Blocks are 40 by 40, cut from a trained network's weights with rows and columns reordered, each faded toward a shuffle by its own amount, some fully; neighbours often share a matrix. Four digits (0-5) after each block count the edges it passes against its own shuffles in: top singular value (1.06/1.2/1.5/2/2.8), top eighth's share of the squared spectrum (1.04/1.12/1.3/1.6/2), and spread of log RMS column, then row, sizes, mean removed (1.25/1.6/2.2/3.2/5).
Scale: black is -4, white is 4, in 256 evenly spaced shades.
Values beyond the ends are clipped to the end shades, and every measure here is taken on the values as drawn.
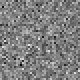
0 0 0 0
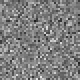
0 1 0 0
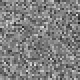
0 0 0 0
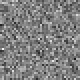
2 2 0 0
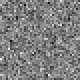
0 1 0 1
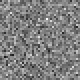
1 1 1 0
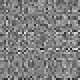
4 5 1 3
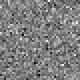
0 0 0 0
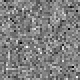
2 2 0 0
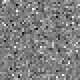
0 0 0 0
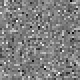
0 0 0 0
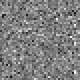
0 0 0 0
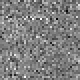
1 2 0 1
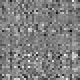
2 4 1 3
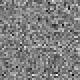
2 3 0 1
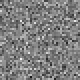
2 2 1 0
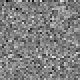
2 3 0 1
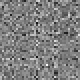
3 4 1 2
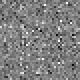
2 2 1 0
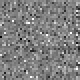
2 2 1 0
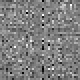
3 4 3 0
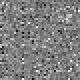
2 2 1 0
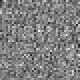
2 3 1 1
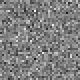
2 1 0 0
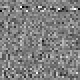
3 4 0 3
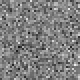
1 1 0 0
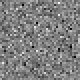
1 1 0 0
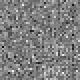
1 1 0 1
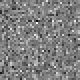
2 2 0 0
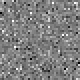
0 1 0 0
